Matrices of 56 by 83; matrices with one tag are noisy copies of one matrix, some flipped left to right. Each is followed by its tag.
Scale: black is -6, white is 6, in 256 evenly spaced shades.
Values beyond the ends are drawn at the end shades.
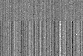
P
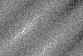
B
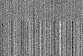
P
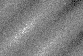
B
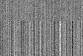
P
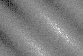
B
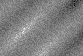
B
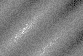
B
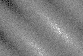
B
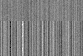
P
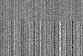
P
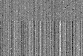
P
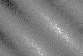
B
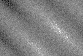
B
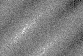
B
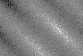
B
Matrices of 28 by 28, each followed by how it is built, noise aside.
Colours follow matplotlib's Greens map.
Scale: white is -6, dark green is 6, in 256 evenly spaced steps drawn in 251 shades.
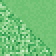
lower triangular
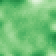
smooth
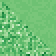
lower triangular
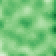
smooth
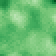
smooth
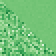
lower triangular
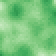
smooth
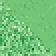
lower triangular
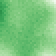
smooth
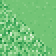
lower triangular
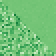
lower triangular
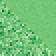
lower triangular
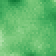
smooth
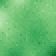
smooth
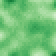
smooth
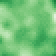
smooth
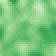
smooth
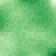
smooth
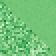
lower triangular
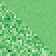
lower triangular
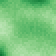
smooth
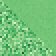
lower triangular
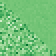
lower triangular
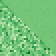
lower triangular
